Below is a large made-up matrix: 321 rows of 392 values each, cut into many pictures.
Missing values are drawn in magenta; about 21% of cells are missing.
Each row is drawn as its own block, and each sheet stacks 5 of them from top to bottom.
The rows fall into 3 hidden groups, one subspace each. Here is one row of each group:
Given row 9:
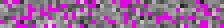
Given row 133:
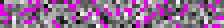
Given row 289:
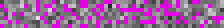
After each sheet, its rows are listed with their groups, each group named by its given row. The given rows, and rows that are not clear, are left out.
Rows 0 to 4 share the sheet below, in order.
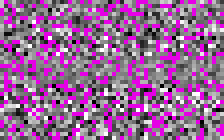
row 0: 289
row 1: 133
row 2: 133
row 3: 9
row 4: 133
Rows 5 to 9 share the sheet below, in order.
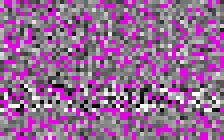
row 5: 289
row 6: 289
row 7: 9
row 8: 9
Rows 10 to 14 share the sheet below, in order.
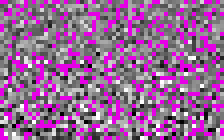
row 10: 9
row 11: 133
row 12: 289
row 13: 9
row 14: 133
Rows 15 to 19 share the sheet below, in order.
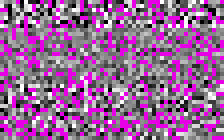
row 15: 289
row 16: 9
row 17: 9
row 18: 289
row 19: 133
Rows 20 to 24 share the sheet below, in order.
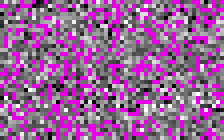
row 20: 133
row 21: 289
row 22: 133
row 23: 9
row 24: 9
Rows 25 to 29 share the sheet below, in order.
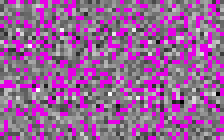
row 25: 133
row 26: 133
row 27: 9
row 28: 133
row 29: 9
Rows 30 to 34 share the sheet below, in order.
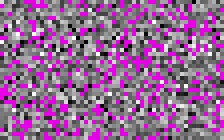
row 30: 289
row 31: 133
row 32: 289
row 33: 133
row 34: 289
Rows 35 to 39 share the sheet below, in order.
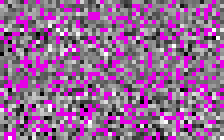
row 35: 9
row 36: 133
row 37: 289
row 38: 9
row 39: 289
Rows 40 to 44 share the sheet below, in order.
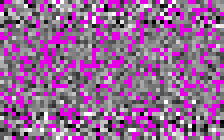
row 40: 9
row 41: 9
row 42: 289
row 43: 133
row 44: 133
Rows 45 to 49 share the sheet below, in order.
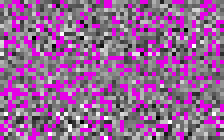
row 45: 9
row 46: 133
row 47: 9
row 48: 9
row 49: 133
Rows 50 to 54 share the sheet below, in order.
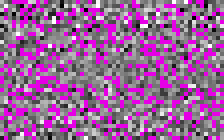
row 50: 133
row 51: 133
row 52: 133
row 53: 289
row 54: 9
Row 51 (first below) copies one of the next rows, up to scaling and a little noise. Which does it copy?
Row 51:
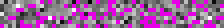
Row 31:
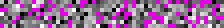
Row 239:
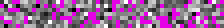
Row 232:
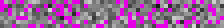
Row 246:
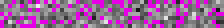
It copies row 31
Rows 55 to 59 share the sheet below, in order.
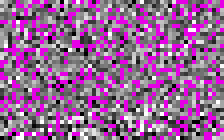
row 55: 133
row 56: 289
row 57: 289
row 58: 9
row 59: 9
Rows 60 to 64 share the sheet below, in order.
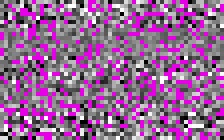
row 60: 289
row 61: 289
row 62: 133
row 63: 9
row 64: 289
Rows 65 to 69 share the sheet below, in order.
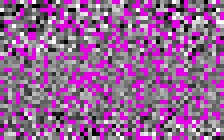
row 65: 133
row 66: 133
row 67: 289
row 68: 289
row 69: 9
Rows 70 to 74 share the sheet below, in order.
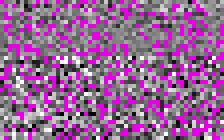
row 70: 289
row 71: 289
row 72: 133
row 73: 133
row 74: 133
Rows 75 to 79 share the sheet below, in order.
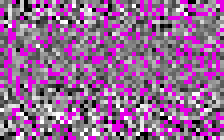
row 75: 289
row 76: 289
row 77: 133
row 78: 9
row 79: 9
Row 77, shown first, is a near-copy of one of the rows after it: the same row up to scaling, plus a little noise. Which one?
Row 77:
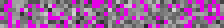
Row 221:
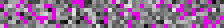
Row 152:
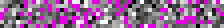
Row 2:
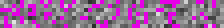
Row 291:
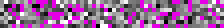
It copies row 221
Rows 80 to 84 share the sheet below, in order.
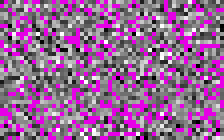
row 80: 289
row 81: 289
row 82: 9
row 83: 133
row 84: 9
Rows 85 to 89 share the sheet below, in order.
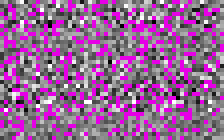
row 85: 9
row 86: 9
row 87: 289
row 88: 133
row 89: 9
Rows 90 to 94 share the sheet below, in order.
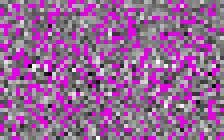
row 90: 9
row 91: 289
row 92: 133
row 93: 133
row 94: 133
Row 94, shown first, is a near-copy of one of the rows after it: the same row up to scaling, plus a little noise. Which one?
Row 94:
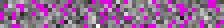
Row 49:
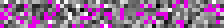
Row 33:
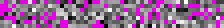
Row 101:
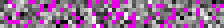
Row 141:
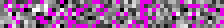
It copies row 101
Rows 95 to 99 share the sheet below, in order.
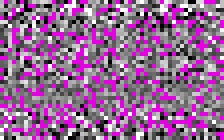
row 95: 289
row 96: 289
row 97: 289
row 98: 9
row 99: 133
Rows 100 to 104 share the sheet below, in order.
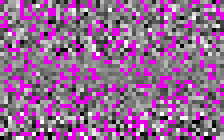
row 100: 133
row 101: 133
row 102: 289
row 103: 289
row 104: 9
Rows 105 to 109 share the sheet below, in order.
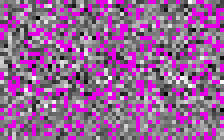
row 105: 289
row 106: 289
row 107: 289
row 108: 289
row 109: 133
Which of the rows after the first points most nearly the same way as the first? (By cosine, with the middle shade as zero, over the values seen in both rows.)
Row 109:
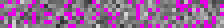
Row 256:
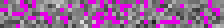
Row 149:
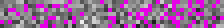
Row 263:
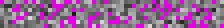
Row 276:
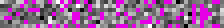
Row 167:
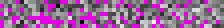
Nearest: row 276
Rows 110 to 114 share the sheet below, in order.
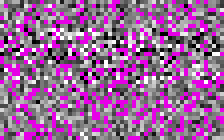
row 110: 289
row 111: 9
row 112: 9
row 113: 289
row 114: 9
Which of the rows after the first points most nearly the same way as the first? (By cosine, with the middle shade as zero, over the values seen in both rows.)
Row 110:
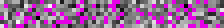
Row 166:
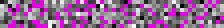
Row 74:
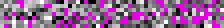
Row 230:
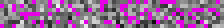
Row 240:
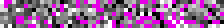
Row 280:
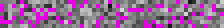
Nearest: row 240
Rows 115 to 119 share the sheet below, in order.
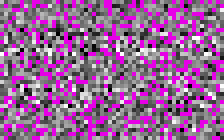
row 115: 289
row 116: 9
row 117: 289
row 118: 289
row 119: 133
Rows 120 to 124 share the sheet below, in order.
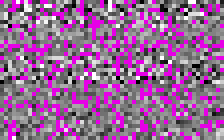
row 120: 289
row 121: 9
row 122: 9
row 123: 289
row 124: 133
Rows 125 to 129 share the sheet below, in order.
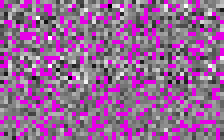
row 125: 289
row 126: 289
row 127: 289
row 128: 289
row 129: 133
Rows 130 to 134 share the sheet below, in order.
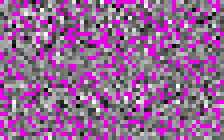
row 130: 133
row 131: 133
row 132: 9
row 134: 9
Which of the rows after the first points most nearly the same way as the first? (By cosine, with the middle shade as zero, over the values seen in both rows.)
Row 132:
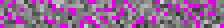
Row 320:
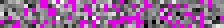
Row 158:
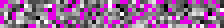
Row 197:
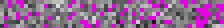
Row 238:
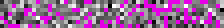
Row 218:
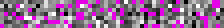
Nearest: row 197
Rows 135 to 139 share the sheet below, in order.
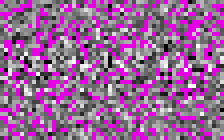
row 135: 289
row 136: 133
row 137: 289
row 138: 289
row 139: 9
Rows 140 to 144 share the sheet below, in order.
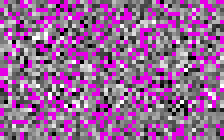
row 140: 9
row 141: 133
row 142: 289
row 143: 289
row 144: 133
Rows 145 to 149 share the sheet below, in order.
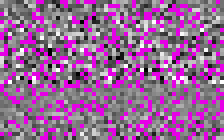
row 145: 9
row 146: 9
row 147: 289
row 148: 133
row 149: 9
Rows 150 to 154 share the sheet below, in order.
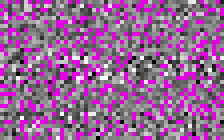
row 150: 289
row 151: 9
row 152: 133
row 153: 289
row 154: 133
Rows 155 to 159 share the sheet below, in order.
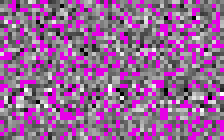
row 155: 133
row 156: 9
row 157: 133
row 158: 289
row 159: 9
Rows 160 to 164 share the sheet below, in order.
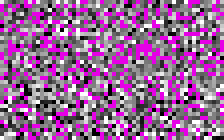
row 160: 133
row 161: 133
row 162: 289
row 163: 289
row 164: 9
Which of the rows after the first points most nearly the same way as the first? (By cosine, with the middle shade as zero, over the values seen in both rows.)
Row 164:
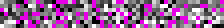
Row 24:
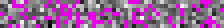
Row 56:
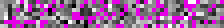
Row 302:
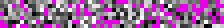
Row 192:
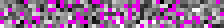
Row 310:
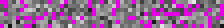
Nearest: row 192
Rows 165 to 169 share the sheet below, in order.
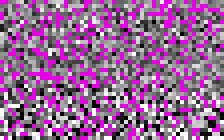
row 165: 9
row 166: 9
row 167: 9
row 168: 9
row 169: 289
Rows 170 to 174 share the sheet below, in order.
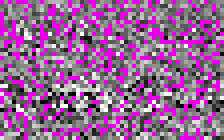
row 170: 9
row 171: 289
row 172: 9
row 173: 133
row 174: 9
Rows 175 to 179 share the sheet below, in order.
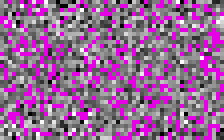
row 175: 133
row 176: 9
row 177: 9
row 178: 9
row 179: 133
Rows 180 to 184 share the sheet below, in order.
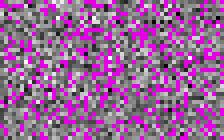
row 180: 9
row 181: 9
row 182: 289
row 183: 289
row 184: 289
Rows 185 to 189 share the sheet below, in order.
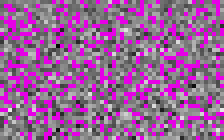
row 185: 289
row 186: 9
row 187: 133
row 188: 289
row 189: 9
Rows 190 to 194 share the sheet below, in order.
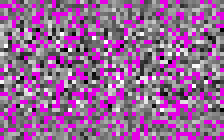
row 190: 9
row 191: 289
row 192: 9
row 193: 289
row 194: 9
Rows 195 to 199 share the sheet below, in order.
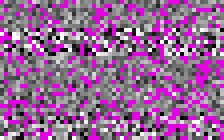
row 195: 133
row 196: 289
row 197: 9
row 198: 133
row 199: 9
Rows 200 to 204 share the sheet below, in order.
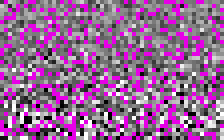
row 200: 9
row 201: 9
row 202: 133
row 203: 133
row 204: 289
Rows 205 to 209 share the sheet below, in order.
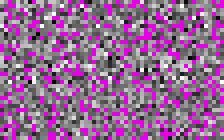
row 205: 133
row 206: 133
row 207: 289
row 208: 9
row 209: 289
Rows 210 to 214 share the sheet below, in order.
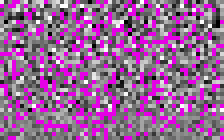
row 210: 133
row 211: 133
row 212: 9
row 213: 289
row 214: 9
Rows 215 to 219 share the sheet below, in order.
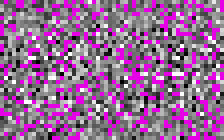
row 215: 133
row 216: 289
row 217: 133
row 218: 133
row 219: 9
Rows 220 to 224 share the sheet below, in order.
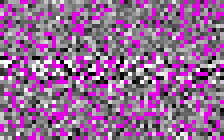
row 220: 9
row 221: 133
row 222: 133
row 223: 289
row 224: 289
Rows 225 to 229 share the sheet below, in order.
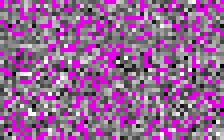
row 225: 289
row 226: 133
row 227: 133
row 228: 289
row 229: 133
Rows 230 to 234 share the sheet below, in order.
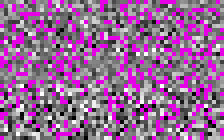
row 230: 9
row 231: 9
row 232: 133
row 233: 9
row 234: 289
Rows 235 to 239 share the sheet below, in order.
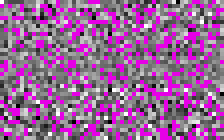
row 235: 133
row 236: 289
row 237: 9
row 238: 289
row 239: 133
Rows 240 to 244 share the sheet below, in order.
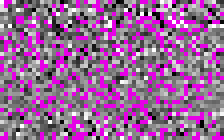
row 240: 289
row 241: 9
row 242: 133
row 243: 289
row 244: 133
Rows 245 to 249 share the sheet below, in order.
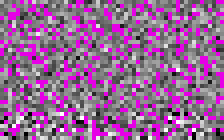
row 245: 133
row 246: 133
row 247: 133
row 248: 289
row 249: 133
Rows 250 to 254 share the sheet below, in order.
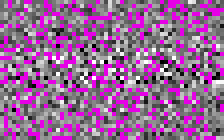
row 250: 289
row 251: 9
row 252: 9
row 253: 133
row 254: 9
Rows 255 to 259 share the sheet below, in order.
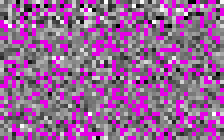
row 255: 289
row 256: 9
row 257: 9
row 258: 289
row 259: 133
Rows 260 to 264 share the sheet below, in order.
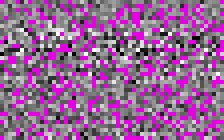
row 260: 9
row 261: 9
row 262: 9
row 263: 133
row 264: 9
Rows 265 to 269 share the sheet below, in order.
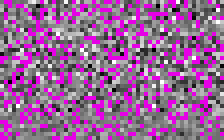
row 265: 133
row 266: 9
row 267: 289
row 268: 289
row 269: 133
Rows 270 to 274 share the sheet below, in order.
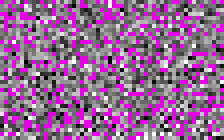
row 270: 289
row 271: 133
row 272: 289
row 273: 289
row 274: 9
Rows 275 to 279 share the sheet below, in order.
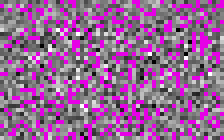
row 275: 133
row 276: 133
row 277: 133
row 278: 9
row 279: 9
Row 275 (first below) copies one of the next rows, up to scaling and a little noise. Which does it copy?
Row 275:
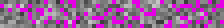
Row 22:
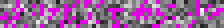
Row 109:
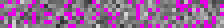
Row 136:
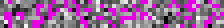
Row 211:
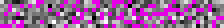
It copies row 22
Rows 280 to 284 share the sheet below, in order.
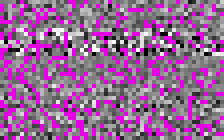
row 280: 289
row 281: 9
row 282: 133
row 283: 9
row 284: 9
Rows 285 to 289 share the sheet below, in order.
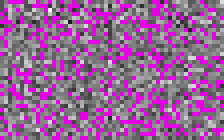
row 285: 289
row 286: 289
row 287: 289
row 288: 289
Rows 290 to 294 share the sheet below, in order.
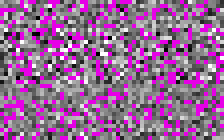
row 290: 289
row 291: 133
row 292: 289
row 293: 9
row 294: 9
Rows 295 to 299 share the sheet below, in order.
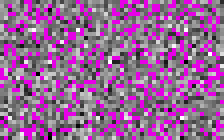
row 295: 289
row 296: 133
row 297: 289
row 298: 289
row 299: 9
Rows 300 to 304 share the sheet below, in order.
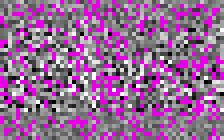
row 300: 9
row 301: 289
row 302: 9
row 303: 289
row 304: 289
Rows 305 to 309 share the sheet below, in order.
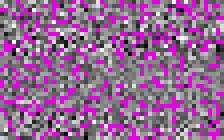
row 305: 133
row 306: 133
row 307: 289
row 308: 133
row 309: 289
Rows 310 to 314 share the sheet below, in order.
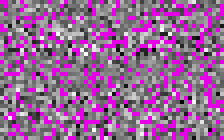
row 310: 289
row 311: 9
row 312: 289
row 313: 133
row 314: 133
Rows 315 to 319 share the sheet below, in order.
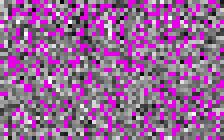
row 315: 289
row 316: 289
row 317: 9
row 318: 9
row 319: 289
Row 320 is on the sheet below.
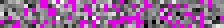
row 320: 9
